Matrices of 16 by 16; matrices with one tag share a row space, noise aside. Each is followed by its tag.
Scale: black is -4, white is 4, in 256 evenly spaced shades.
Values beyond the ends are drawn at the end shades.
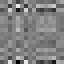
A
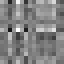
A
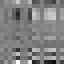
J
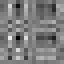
A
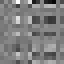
J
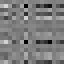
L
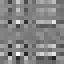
A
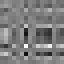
L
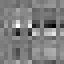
J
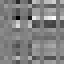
J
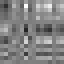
L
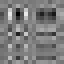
A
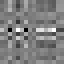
A
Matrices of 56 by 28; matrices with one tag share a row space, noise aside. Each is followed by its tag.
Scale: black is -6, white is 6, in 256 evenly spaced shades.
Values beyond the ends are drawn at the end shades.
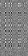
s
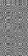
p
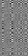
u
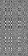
s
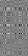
p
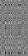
s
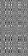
s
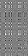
s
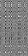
s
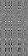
s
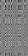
s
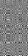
p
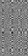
u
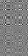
p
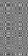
p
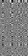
u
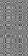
p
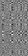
u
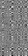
u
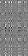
s
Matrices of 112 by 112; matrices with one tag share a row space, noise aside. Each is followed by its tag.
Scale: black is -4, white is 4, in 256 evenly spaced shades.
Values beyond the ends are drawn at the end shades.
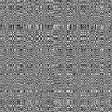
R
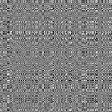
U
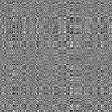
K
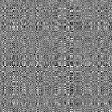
K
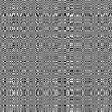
K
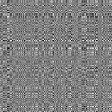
U
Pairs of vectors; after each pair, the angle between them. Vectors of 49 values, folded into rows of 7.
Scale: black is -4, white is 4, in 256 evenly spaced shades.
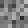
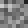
partly opposed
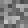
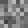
partly opposed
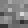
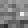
nearly parallel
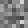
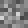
orthogonal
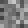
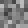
partly opposed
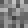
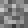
partly aligned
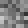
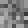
nearly parallel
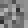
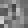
nearly opposite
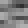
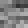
nearly parallel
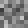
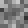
partly aligned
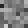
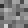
nearly parallel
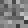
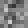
orthogonal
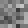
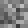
nearly parallel
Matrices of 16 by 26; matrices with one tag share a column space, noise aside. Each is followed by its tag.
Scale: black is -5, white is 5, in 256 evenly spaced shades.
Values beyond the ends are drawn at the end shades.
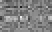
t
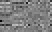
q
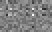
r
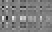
t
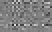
q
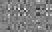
r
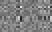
t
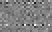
q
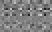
r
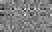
r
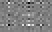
q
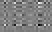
q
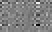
q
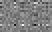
q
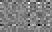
q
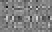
t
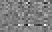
q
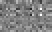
r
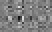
t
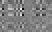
r
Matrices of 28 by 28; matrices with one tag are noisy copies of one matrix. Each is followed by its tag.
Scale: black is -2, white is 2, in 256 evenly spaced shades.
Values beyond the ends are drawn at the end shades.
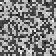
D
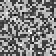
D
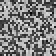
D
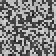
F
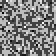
F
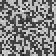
F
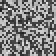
F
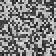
D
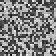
D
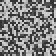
D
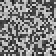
D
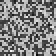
D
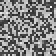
D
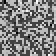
F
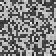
D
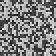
D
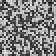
F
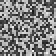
D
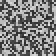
F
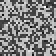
D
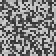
F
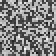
F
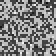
D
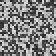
D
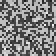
F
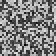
F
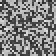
F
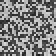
D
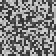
F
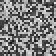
D
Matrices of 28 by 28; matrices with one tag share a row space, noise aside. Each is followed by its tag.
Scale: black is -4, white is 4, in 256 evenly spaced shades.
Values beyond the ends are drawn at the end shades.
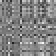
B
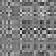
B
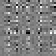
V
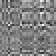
B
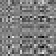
B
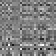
B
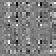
V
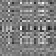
B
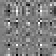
V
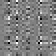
V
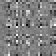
V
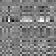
B
